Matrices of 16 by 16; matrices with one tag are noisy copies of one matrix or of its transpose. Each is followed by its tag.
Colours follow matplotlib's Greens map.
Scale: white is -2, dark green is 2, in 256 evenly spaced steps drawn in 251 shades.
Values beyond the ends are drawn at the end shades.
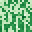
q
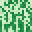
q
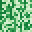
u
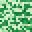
q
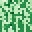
q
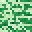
q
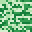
q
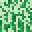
q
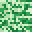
q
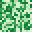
u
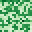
u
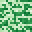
q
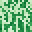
q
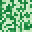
u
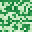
u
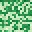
u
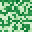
u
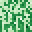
q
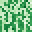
q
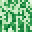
q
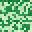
u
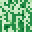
q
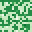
u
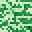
q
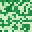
u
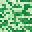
q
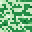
q
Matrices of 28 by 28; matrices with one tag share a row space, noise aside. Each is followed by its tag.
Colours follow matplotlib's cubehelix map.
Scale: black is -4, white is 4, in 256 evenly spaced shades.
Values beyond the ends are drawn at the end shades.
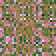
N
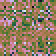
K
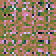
K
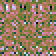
N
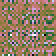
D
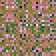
N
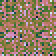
N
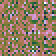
D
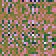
D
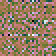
D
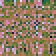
N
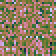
N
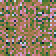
N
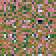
K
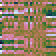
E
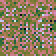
N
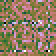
K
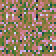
N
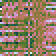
E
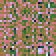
K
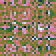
K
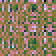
D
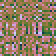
N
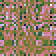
N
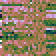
E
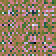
D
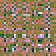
K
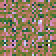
K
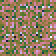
N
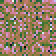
N
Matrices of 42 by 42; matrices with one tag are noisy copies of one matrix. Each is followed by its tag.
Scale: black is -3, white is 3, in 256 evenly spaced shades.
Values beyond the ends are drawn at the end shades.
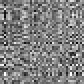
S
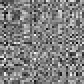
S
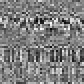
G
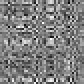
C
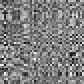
S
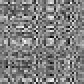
C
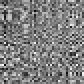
S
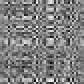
C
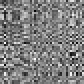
S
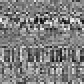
G
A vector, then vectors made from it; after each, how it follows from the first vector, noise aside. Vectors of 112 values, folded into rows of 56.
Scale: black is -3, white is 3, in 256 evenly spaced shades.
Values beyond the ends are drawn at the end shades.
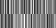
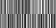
wrapped around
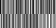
wrapped around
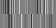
partly zeroed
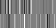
partly zeroed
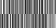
wrapped around
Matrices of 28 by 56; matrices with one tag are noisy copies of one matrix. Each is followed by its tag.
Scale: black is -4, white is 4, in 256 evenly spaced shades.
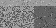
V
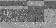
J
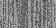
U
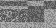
J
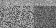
V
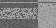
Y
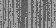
U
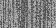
U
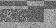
J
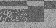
J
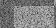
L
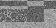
J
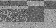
J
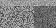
V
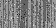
U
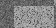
L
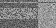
Y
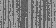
U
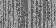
U
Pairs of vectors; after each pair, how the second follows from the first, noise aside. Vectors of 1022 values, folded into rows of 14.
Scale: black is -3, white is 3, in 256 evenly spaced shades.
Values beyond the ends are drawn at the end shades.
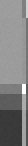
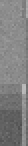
shrunk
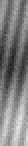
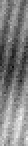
copied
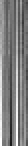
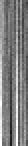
copied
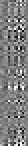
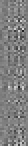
shrunk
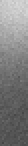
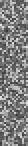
shuffled
